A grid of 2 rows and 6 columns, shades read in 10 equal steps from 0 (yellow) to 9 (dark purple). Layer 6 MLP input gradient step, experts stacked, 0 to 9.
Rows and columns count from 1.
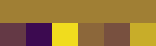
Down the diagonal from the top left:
4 9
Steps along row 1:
same same same same same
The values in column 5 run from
4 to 6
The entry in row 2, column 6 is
2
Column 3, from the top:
4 0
